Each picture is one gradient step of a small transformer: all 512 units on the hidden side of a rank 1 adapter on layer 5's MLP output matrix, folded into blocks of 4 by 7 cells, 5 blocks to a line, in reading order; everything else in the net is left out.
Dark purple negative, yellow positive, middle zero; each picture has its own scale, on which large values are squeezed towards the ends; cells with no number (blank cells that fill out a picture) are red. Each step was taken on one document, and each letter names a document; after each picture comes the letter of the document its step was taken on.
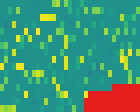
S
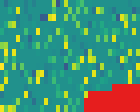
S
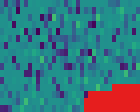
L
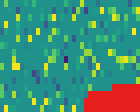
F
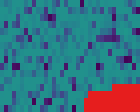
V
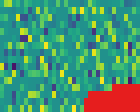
V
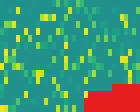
S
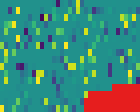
S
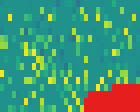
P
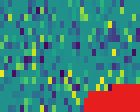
P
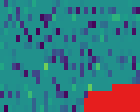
F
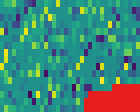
V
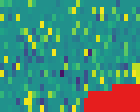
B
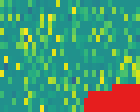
B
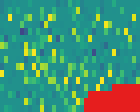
P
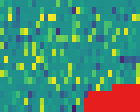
L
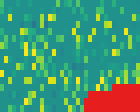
P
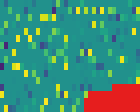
F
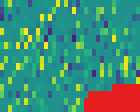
B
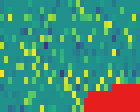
P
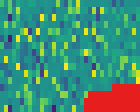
L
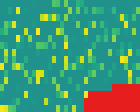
S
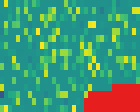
F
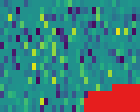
L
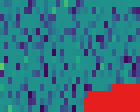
V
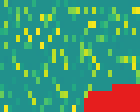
F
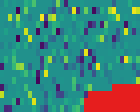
F
